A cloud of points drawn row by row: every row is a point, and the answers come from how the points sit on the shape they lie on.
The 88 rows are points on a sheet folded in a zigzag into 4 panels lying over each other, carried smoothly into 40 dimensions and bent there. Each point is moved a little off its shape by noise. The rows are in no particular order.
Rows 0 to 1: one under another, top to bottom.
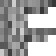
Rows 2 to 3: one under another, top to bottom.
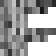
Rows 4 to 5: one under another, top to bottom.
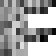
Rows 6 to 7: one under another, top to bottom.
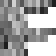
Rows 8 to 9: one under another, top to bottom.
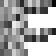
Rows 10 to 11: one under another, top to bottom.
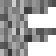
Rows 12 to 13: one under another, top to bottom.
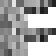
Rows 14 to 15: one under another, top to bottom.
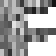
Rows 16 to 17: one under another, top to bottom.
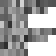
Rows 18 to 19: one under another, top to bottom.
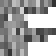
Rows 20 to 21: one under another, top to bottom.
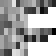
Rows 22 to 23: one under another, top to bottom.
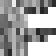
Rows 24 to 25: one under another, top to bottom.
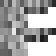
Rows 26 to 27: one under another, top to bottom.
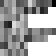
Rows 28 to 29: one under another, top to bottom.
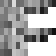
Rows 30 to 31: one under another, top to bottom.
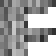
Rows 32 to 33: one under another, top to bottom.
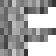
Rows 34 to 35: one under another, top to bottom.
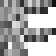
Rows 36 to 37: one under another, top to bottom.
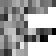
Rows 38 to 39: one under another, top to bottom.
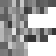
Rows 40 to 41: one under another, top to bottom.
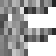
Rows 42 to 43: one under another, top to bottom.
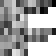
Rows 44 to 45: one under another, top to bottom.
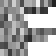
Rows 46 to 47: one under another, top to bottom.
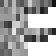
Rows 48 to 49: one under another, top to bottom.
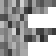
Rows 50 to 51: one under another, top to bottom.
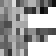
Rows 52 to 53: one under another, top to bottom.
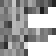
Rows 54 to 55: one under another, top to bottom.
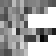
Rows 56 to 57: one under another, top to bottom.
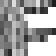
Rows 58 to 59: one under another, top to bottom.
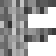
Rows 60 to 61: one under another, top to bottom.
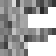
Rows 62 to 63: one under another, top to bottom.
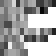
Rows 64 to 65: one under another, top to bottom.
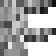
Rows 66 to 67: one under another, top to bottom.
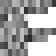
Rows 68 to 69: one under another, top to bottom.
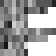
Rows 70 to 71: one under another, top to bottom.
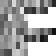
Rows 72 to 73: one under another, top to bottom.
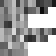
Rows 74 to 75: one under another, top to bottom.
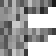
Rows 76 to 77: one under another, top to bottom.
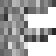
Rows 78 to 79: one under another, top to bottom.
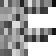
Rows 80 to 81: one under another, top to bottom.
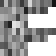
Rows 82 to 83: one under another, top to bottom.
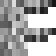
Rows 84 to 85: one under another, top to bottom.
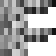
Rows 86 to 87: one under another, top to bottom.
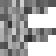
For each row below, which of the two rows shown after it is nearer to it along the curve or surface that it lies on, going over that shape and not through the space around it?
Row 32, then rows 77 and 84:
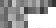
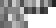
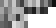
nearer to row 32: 77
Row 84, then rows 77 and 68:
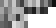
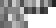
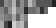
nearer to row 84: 77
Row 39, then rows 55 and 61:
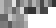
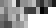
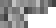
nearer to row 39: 55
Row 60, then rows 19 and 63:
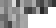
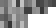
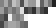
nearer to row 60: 19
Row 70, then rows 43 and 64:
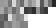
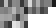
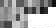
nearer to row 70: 64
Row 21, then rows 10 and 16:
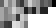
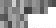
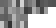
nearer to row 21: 10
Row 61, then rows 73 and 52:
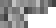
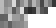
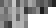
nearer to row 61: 52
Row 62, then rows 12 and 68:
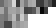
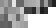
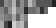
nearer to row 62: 12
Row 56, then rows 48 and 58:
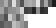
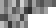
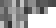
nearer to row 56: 48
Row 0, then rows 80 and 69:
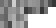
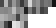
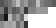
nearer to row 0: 80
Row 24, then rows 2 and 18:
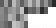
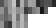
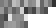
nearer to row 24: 2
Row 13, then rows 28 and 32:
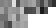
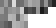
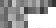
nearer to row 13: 28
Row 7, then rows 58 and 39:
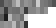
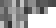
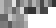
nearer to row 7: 58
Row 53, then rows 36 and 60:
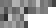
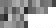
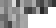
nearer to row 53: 36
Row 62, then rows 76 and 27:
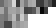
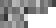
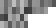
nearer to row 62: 27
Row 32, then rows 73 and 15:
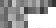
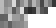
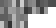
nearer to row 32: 15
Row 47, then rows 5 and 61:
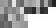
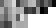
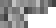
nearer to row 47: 5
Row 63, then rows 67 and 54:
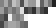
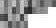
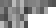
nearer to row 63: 67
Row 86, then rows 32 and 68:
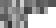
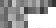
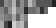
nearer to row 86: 68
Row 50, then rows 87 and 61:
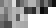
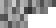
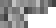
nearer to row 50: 87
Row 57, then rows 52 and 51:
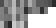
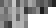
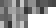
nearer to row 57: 51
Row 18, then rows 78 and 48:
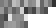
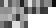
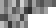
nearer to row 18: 48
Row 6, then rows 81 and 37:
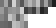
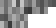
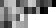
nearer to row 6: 37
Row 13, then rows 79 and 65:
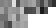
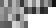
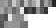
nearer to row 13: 79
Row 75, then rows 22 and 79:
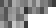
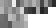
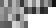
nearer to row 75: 79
